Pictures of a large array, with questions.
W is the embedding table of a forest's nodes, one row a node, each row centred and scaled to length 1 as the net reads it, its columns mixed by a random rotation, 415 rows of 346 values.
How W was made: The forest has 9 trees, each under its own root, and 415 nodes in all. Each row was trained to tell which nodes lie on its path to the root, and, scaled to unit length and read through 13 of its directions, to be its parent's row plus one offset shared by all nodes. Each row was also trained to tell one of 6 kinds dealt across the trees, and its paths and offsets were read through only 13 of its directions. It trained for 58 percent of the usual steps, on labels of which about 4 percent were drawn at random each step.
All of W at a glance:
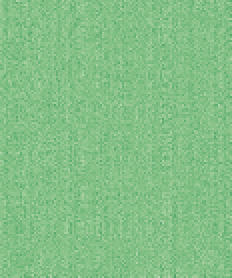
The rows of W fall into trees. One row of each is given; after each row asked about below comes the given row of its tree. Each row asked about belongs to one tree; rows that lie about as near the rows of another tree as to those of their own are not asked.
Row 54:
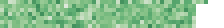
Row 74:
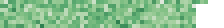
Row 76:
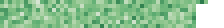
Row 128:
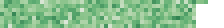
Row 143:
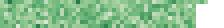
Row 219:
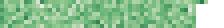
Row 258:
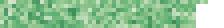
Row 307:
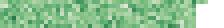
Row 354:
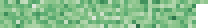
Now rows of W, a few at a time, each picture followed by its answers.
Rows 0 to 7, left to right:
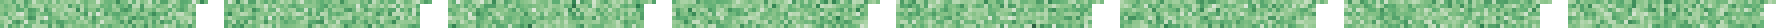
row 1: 354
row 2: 54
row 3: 307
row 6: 54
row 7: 219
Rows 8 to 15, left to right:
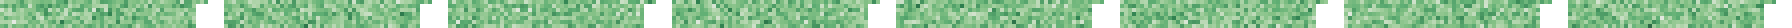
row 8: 54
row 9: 354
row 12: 354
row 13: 128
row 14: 143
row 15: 354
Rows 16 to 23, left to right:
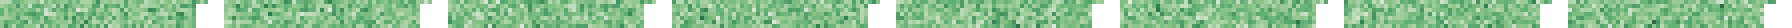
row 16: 128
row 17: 258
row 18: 219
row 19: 258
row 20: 219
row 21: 54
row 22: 54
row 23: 354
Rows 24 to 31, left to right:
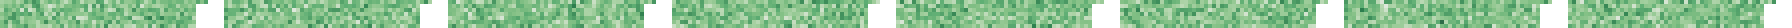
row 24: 128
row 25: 76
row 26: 54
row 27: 307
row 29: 307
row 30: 219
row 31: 54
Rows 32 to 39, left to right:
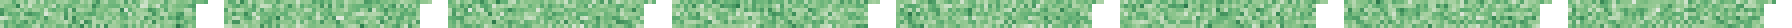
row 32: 128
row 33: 219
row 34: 354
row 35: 219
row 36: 128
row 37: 219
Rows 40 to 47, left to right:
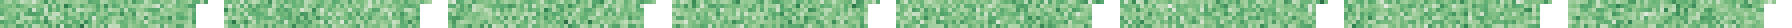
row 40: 354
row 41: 143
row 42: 74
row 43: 54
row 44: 54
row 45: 128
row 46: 219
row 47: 258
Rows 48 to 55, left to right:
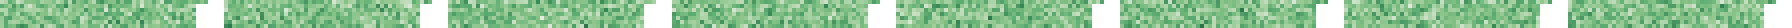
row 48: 128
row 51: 354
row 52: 54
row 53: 354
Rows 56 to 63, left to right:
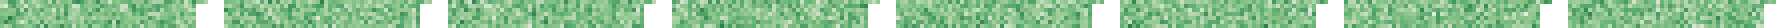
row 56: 307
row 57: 307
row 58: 307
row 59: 258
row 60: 354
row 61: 354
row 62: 54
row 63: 307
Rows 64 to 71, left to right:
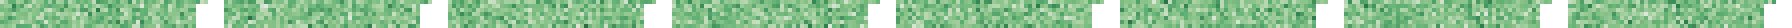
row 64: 307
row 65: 219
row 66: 128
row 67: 74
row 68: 76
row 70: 54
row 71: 354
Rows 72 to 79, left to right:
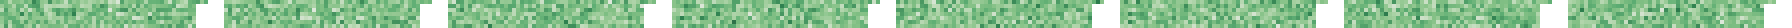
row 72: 74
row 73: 354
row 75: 258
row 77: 219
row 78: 128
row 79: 76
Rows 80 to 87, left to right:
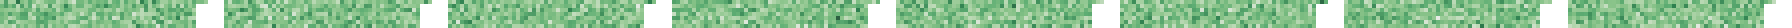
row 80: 219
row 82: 128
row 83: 76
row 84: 307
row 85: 128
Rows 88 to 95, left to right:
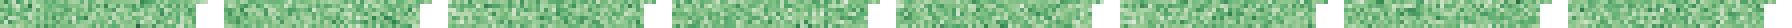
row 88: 76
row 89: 307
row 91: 74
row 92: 307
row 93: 54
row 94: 143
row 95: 76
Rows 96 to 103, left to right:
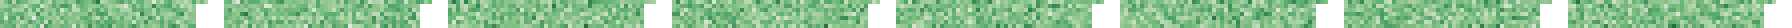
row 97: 219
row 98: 76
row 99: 258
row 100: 76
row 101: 143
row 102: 74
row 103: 143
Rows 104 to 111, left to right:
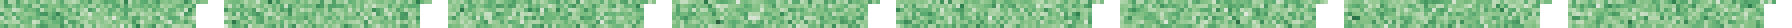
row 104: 54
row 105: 307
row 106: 76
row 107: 354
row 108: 307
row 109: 307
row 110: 354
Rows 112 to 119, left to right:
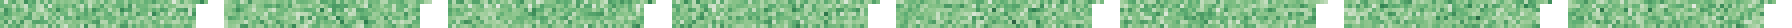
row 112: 74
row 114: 143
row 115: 74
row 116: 307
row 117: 143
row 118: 54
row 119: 307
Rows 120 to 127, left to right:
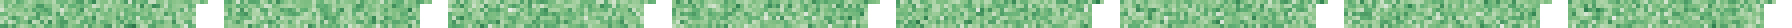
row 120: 54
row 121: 219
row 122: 354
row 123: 219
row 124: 128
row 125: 258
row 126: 219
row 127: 258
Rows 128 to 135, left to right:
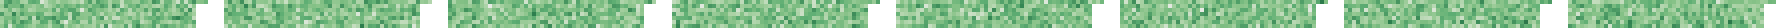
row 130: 219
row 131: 128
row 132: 54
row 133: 128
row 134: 354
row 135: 54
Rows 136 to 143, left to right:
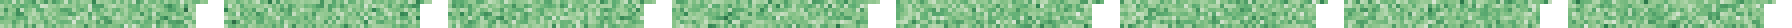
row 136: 219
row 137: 307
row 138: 128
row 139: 143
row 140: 54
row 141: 54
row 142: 307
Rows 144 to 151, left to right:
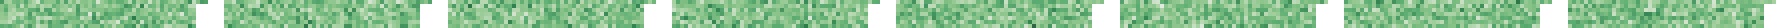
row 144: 54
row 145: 354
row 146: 219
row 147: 54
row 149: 219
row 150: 143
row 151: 143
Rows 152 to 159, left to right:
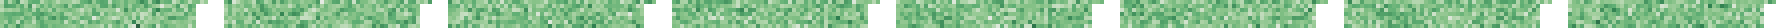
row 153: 54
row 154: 54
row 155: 76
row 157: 128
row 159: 54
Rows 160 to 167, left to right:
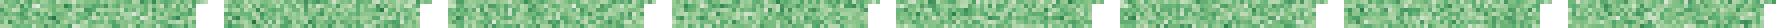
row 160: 307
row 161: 354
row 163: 258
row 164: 143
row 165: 307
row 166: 307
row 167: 54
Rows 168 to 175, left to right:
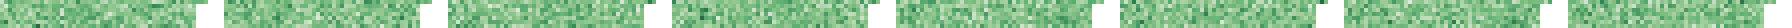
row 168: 143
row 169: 219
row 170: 354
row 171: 258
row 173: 128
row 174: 354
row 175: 143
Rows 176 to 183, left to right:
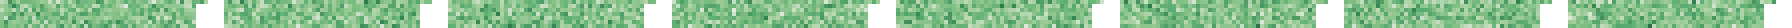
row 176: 128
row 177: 219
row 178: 54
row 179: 143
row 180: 307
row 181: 54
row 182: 143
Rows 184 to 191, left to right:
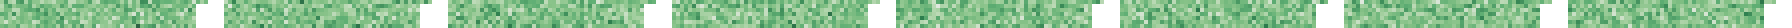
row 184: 54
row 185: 143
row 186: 54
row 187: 219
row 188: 219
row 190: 143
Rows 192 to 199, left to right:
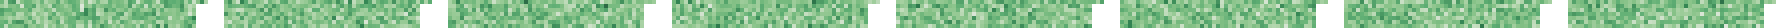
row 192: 143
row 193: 54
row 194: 143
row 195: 76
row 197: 219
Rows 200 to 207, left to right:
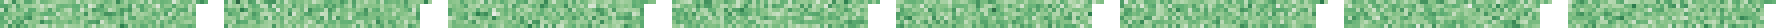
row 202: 128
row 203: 143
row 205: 74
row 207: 128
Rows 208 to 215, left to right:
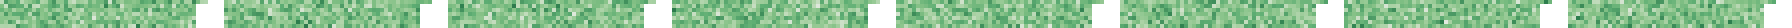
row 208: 307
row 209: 128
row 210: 307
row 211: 143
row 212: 219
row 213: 54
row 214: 354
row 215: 54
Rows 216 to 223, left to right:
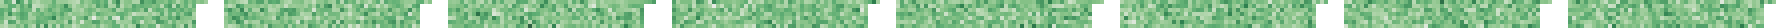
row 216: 219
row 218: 128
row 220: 74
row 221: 54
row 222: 219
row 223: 219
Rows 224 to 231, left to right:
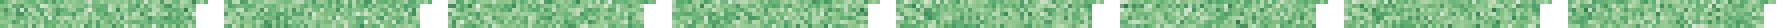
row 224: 219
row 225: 54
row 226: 128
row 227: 74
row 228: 258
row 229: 354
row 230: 258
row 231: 307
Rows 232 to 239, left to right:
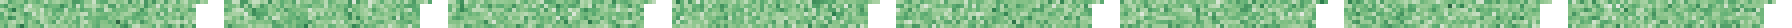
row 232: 74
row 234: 307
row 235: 76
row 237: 54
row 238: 307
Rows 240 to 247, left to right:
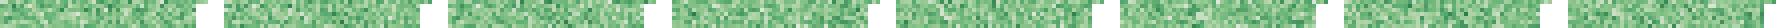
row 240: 307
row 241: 354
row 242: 128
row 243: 219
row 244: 219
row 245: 54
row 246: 219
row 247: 128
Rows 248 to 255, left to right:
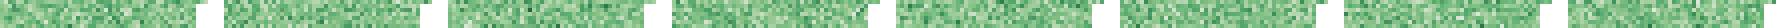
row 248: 307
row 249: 74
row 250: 76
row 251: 54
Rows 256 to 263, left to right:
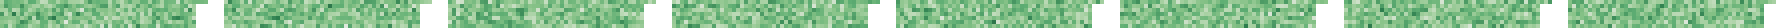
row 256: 128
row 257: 143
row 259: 128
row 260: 258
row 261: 74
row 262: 54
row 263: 143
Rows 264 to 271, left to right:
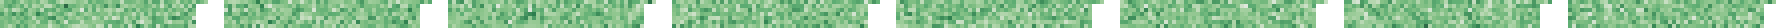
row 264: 128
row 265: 354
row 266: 143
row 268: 143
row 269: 307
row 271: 76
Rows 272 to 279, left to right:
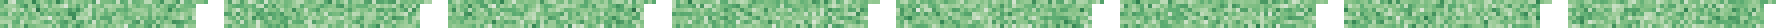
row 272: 54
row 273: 258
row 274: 219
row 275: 74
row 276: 354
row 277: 74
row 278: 307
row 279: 307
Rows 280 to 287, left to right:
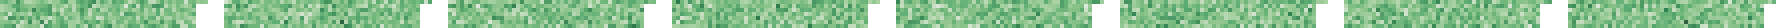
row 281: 354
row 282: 128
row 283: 76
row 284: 219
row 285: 143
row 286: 54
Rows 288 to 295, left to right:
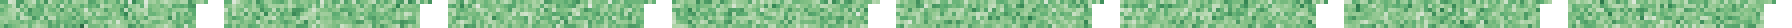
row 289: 54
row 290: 128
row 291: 307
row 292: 54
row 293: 54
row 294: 307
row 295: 128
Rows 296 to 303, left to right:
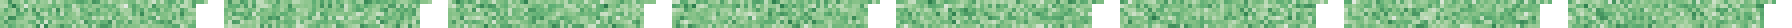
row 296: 307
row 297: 219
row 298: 143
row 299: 354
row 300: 143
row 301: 258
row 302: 54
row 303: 258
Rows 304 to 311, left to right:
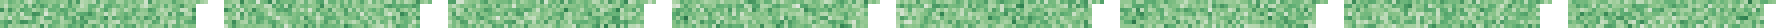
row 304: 143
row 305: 219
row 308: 54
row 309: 307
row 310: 219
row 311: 128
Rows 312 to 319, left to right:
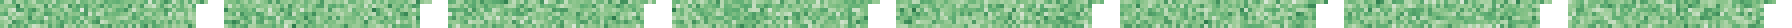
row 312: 258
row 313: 307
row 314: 76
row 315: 143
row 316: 307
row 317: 354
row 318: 143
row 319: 143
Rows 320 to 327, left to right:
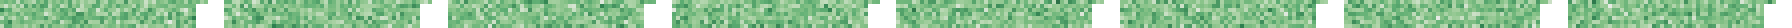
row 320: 143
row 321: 258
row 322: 219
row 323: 354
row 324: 307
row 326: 307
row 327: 219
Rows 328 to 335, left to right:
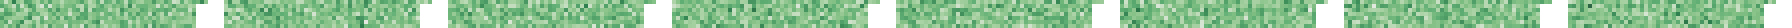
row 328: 74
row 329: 54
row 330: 143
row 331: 307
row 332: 307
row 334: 128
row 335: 354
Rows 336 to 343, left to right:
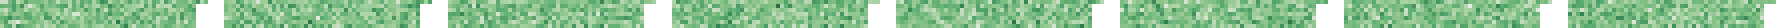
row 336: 354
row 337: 354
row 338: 74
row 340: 307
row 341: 354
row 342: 307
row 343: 128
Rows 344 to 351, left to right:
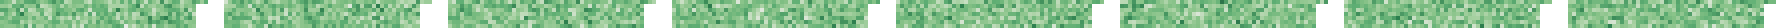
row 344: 219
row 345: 307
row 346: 307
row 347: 354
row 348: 128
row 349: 354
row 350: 128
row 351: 143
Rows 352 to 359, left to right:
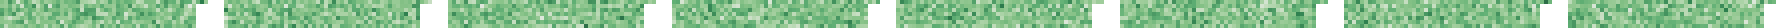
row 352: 143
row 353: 307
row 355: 54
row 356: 143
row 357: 128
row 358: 128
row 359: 74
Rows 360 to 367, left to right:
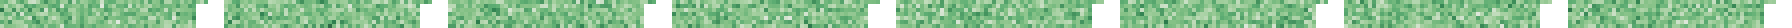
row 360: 76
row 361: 128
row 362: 54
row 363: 354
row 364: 143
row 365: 219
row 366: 219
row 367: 76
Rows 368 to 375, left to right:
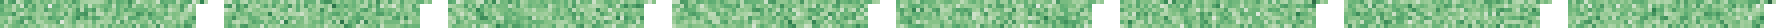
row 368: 143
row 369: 354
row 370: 258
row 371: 307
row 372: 307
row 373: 219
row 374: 74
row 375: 143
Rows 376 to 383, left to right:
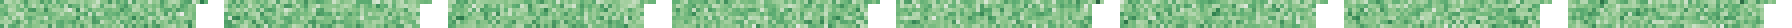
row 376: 54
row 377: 354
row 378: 354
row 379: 219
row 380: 143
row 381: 354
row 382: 354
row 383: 143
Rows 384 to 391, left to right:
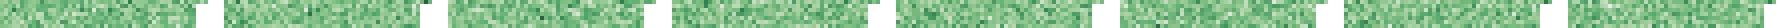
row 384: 76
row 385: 128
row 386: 143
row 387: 143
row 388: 354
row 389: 143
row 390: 128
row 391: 219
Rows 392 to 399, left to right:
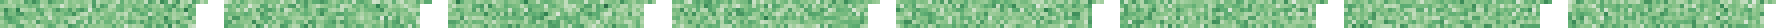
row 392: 307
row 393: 354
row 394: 143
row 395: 143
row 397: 74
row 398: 354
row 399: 74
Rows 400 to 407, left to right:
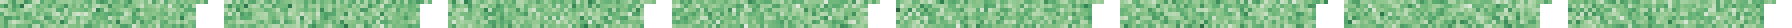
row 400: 354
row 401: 219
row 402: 54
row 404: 76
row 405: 354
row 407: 76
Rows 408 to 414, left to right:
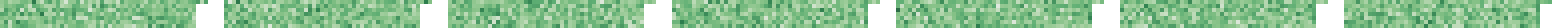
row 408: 128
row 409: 128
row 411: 307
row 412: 76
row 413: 76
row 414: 128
